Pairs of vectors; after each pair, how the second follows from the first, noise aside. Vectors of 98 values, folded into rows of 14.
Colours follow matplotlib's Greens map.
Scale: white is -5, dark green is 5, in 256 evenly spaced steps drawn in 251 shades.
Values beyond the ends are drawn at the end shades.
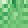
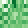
scaled up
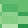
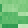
negated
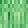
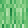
wrapped around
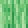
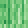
wrapped around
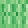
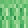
wrapped around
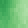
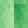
wrapped around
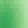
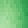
negated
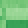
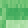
negated
